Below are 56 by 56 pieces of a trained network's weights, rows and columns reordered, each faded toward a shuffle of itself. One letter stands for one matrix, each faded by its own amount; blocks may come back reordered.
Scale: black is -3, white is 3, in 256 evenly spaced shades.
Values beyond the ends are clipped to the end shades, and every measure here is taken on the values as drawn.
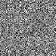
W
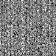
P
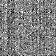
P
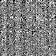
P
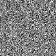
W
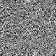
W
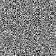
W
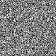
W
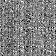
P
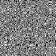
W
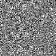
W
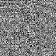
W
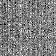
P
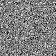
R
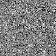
W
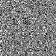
W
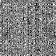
P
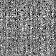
P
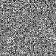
W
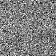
R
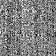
P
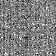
P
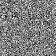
R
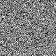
R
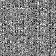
P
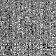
P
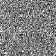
W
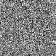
R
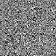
W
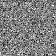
R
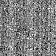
P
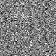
W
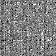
P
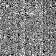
P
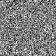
W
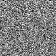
R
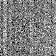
P
